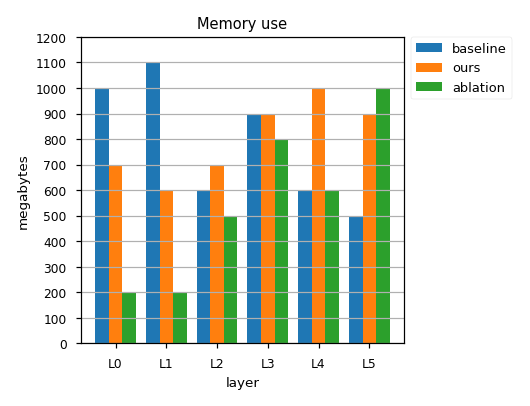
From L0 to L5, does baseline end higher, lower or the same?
lower
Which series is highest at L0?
baseline
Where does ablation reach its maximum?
L5
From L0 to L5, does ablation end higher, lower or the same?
higher
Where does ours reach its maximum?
L4
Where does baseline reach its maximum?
L1
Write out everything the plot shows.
Title: Memory use
x-axis: layer, ticks L0 L1 L2 L3 L4 L5
y-axis: megabytes, ticks 0 100 200 300 400 500 600 700 800 900 1000 1100 1200
Legend: baseline, ours, ablation
Values:
baseline: 1000 1100 600 900 600 500
ours: 700 600 700 900 1000 900
ablation: 200 200 500 800 600 1000
